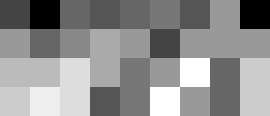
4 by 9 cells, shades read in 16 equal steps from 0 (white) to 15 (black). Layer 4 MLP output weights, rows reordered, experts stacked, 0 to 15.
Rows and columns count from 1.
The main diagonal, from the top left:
11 9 2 10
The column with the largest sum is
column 5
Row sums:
93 62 41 42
